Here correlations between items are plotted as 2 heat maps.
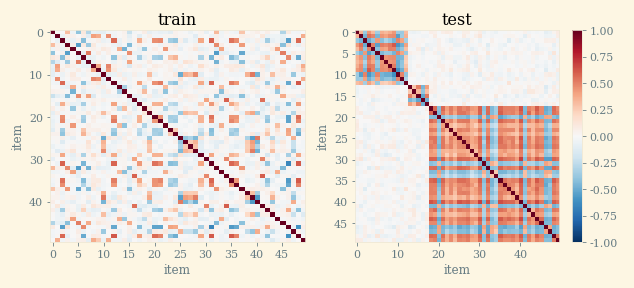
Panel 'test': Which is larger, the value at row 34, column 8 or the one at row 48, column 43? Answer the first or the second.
the second
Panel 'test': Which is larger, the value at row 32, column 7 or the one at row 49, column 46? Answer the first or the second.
the first
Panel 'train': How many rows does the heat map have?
50
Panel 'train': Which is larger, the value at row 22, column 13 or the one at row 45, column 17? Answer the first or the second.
the first
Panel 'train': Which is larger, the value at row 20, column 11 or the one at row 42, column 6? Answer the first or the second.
the second
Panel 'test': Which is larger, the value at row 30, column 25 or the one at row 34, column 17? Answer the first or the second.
the first
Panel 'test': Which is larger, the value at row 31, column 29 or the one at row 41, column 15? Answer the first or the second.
the second
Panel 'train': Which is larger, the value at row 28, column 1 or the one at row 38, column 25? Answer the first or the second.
the first
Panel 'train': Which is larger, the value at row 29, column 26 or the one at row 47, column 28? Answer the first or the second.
the first
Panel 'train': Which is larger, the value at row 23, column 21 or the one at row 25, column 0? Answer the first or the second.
the second
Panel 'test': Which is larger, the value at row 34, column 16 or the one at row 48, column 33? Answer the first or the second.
the first
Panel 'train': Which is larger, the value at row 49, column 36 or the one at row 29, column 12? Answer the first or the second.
the second
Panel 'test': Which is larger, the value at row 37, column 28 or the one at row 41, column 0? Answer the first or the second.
the first
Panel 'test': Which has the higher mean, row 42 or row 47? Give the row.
42
